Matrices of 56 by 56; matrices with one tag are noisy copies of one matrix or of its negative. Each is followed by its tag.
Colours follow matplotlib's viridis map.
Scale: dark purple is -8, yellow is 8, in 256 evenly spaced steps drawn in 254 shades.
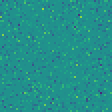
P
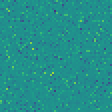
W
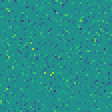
W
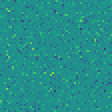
W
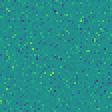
W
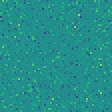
P
